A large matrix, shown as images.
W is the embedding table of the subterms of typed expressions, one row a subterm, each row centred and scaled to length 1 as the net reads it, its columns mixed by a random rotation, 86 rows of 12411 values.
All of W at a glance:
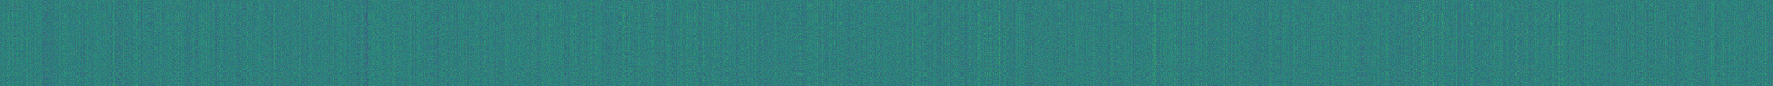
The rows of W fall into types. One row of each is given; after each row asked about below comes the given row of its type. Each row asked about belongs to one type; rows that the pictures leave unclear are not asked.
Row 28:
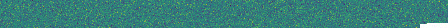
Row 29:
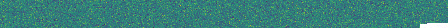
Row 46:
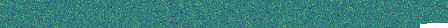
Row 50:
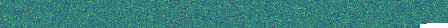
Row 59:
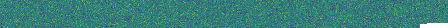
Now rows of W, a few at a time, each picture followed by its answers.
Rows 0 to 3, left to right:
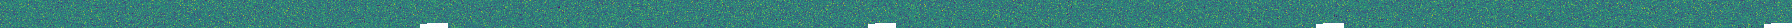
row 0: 29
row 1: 46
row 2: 28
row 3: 50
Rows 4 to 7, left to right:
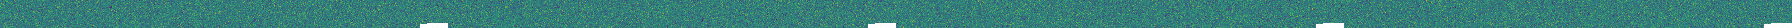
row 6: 59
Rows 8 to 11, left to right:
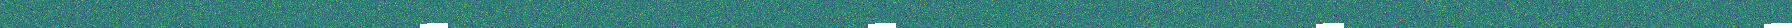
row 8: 46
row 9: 59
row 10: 28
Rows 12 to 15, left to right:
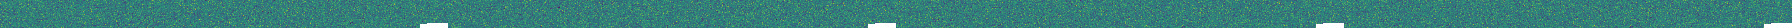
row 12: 29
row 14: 29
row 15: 29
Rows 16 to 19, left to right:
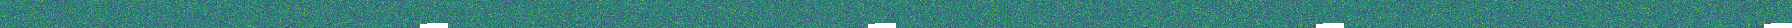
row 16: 29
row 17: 29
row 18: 28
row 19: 50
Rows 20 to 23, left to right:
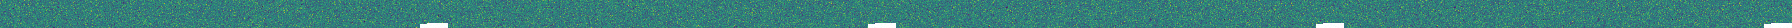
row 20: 28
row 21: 29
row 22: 46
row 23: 46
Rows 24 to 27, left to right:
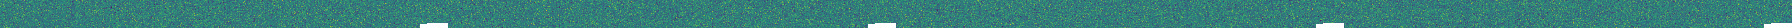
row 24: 46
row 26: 59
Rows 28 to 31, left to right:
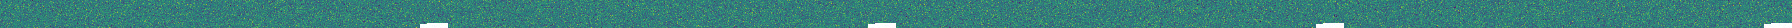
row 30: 28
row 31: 46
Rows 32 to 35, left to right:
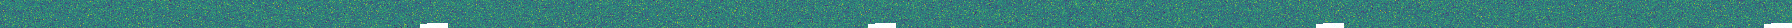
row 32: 50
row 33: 29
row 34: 46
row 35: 50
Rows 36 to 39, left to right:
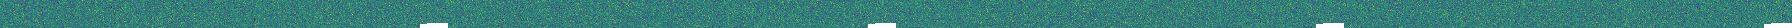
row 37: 29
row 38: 29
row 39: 46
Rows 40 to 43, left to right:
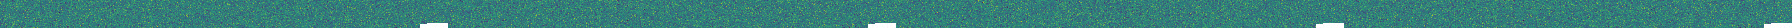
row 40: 50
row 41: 50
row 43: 50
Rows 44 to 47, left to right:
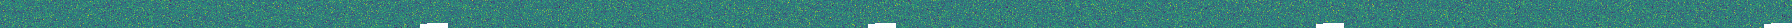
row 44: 50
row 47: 28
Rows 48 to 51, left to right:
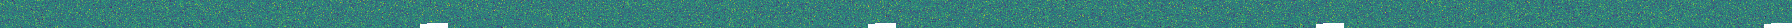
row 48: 46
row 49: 46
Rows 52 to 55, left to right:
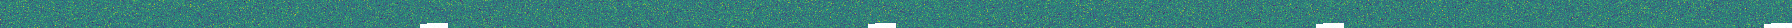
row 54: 29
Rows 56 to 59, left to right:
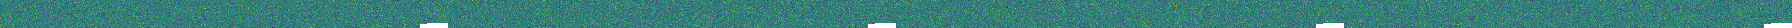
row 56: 50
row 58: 46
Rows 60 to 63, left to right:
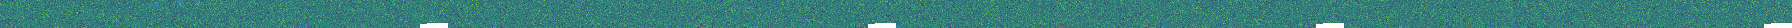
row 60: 46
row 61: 28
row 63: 46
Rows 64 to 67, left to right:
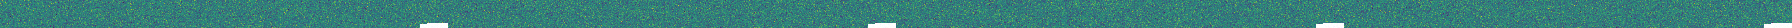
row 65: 50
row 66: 46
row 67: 50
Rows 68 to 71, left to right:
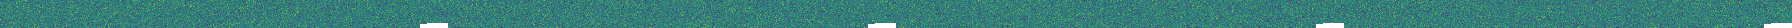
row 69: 28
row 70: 59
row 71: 50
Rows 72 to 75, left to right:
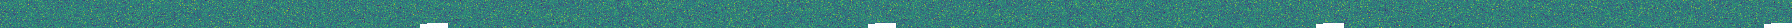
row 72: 29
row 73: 46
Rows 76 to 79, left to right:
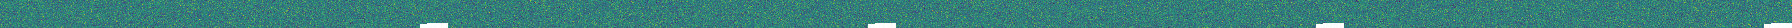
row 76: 29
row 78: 50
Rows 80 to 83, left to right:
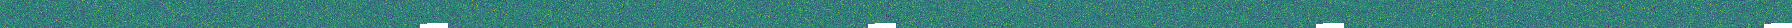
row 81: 28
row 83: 50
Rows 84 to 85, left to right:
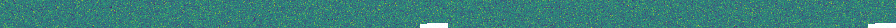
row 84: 46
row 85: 29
